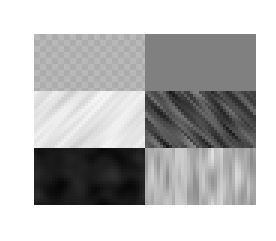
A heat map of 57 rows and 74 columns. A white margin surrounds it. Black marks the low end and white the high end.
It is made of 3 by 2 panels. Panel 1,1: high, checkered, faint in contrast. Panel 1,2: middling, flat. Panel 2,1: very high, slanting up to the right, faint in contrast. Panel 2,2: low, slanting down to the right. Panel 3,1: very low, blotchy, faint in contrast. Panel 3,2: high, streaked downward.
